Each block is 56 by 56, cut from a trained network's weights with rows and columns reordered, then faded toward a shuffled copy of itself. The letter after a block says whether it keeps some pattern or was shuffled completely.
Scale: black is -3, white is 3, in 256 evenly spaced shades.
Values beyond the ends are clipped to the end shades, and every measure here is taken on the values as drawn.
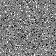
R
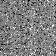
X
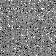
X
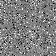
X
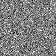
X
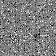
X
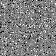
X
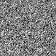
R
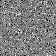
R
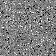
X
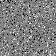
R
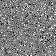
R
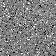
R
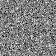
R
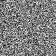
R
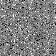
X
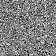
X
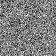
X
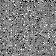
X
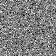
R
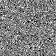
X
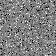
R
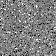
R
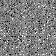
X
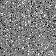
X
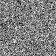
R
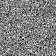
R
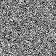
R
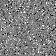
R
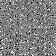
X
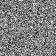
R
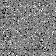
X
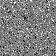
R
